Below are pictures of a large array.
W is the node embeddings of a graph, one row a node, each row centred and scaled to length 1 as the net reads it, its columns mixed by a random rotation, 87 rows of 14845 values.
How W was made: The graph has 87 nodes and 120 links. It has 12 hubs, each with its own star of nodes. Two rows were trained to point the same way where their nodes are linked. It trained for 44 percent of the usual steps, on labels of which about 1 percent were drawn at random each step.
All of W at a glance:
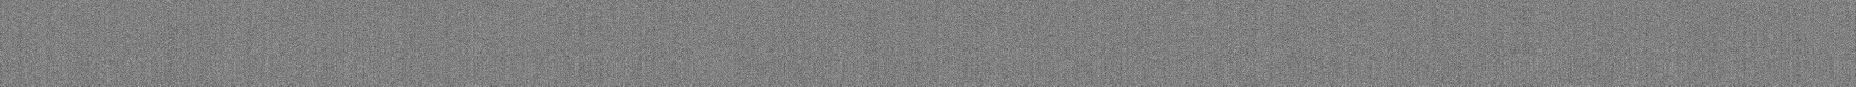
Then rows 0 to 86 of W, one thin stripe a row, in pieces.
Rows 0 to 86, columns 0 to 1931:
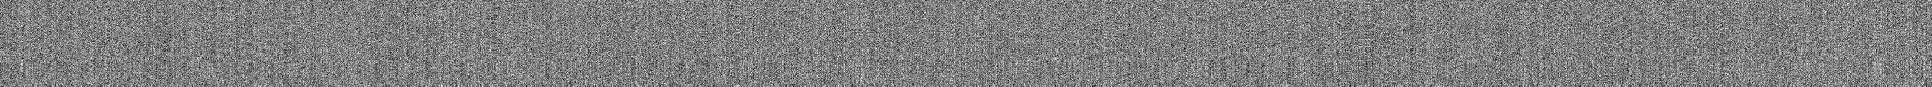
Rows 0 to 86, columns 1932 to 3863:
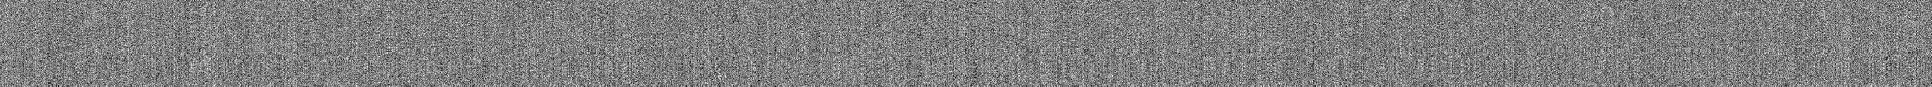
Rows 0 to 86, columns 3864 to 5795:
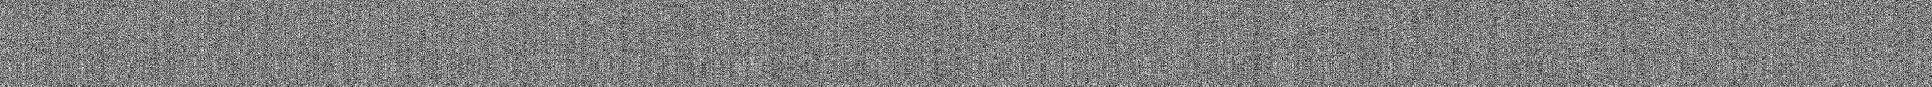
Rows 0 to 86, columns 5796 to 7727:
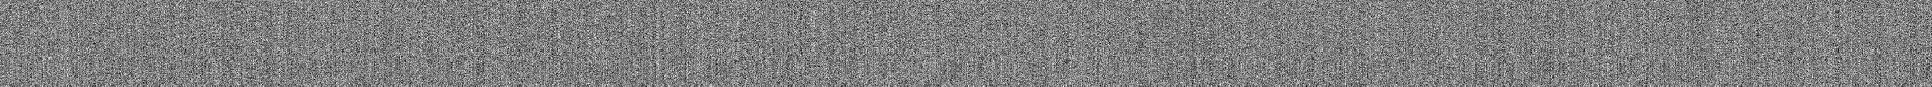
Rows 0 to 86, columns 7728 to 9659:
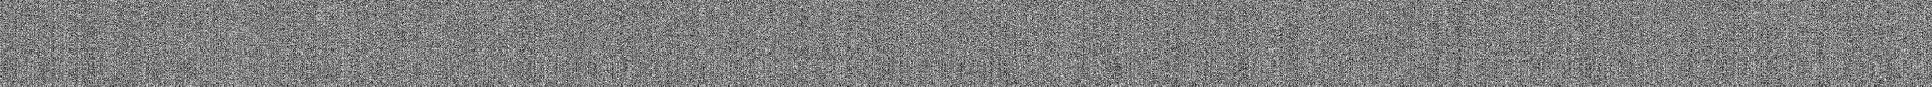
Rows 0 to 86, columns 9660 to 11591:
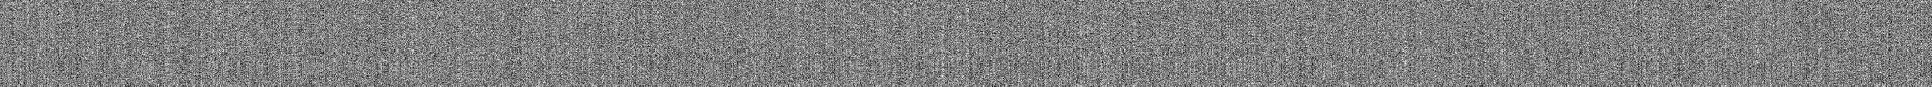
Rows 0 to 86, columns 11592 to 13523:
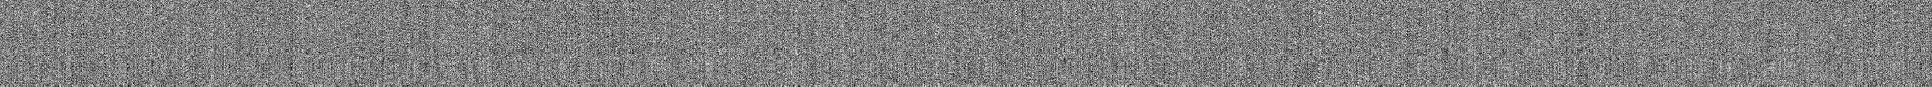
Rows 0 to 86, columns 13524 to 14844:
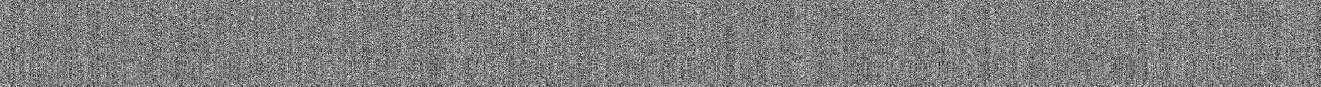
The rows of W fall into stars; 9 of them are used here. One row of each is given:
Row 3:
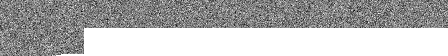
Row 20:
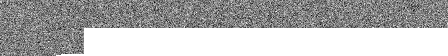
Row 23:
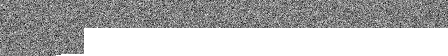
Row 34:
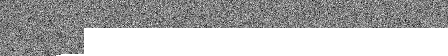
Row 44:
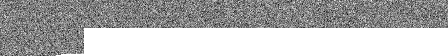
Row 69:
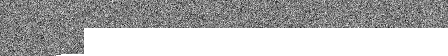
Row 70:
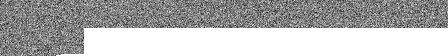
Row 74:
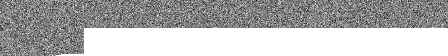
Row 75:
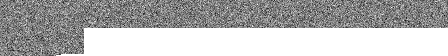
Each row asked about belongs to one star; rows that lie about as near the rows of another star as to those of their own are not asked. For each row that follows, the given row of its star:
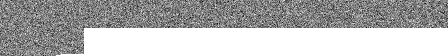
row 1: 44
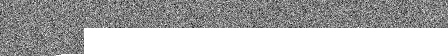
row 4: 69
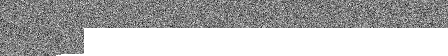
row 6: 70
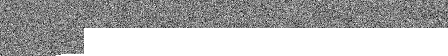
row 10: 44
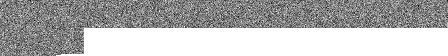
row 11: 20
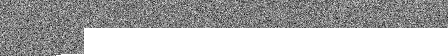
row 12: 3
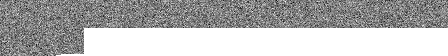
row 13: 74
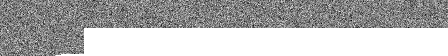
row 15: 44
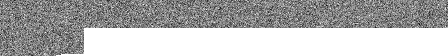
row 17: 23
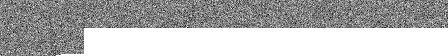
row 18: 44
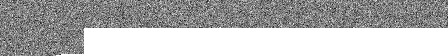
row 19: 23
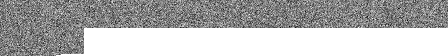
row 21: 69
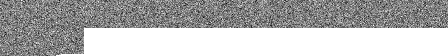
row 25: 74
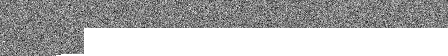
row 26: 3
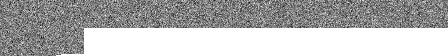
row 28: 69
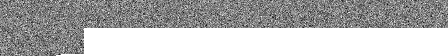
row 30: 75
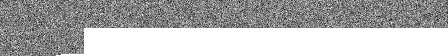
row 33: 23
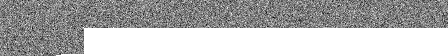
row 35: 75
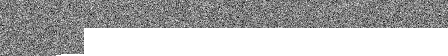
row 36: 3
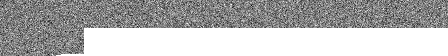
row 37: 34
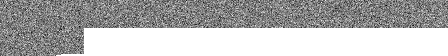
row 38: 70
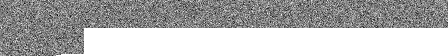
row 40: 75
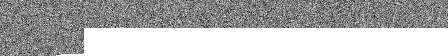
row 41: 70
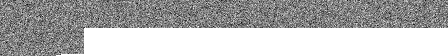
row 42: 23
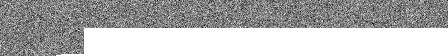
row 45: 3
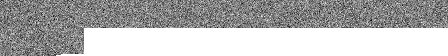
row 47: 34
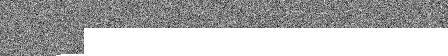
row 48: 69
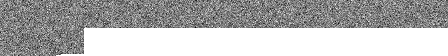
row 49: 23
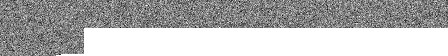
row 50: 23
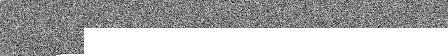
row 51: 20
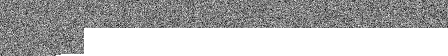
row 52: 44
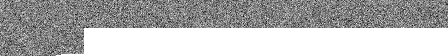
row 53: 44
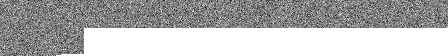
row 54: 3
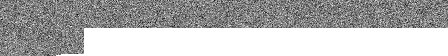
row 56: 34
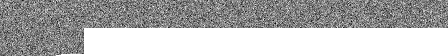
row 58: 69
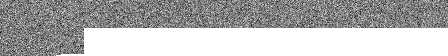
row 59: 69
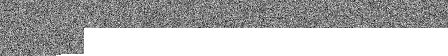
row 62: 23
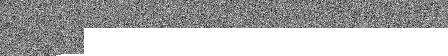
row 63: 70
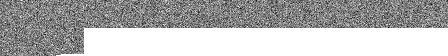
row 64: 74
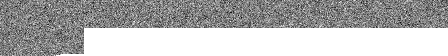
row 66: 34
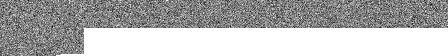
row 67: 74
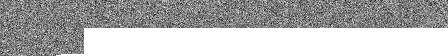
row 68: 74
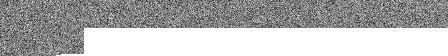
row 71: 3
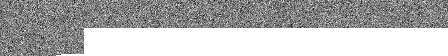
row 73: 69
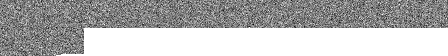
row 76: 75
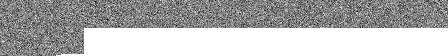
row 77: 3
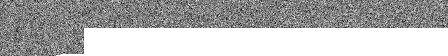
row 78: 69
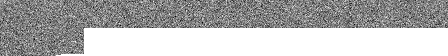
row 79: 44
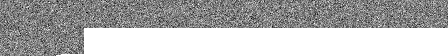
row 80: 34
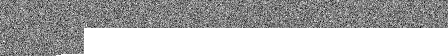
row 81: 3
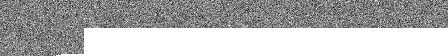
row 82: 34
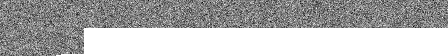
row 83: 34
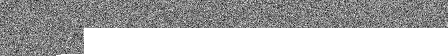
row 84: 20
